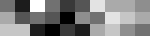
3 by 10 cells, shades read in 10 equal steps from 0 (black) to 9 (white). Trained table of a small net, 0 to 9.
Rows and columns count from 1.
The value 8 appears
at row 1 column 7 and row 2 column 8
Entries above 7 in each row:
2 1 0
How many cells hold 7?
4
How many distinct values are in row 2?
7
